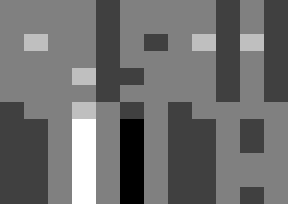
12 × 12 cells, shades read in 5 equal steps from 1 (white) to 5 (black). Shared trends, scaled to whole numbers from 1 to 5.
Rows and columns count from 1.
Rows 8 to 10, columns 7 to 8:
3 4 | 3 4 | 3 4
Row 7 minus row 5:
1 0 0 0 -1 0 0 1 0 -1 0 -1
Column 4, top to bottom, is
3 3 3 3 2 3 2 1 1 1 1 1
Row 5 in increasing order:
2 3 3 3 3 3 3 3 4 4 4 4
